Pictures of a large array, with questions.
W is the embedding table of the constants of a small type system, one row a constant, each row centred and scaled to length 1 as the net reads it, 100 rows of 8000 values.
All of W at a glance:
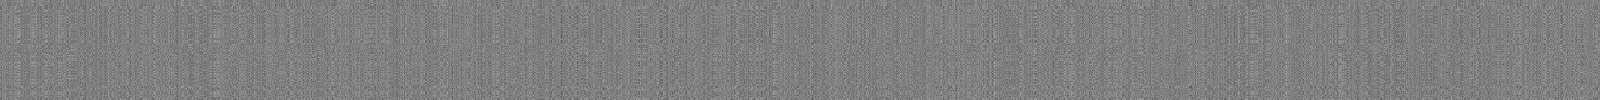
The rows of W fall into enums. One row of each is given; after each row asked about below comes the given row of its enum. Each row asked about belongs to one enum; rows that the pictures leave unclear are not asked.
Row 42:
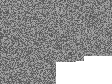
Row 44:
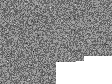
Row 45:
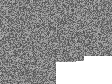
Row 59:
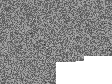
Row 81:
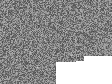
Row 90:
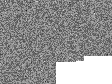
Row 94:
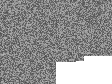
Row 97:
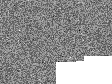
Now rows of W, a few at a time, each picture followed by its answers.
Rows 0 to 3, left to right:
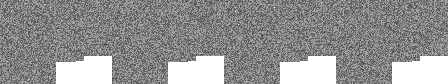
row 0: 44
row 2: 44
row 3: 81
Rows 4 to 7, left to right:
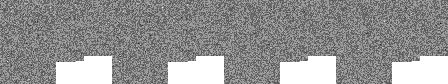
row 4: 44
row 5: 44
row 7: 59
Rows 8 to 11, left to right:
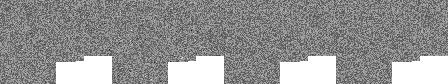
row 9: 97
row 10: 42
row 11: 42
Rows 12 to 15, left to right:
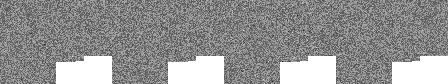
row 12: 59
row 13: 45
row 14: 97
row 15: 94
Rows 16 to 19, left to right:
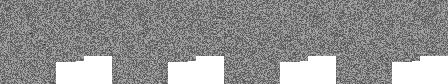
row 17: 59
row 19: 94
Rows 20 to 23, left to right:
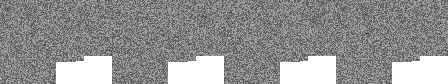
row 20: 59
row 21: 42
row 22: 94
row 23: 59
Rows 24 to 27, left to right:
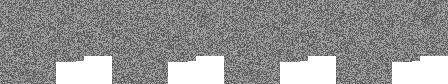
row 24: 45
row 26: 45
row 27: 94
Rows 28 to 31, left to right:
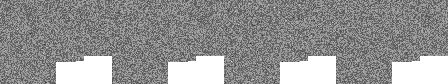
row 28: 59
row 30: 44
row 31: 42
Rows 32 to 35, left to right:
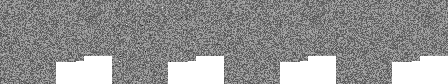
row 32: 94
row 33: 44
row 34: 94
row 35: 42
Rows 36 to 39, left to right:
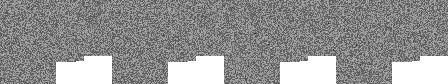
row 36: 94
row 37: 42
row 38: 59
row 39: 45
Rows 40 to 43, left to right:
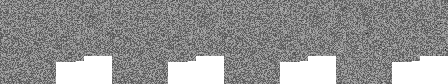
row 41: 42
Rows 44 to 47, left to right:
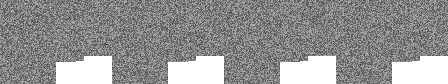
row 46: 94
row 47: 45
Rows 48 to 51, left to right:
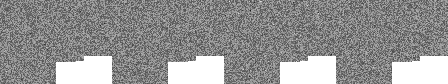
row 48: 59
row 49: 45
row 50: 90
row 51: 81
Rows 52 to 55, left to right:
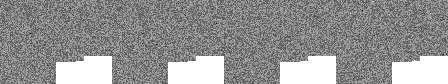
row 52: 59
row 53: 59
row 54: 42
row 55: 90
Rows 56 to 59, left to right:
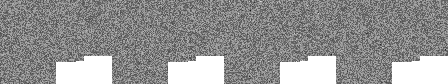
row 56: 94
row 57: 81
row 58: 90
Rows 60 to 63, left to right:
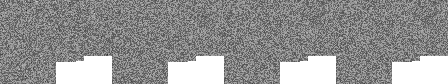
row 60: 90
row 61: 42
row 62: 94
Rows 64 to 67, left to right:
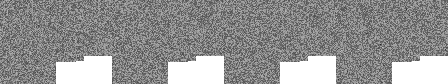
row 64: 81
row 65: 94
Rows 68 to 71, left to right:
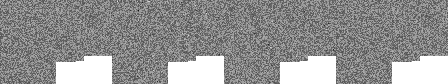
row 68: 42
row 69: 90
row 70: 59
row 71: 42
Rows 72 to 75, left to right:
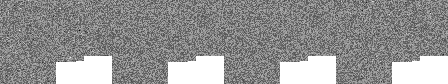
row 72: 97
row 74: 42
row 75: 90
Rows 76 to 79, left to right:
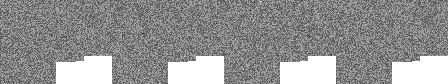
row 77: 59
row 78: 90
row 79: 94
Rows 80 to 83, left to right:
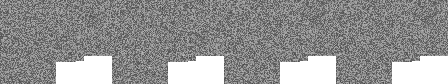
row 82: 94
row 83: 94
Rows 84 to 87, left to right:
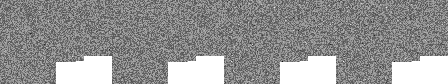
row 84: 59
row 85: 42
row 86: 44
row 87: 44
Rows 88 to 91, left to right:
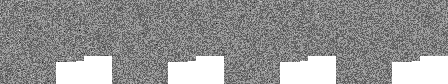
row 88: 97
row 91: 42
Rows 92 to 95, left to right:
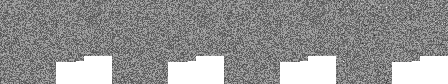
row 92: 94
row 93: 42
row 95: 44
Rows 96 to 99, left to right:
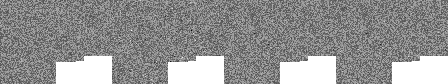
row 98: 59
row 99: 59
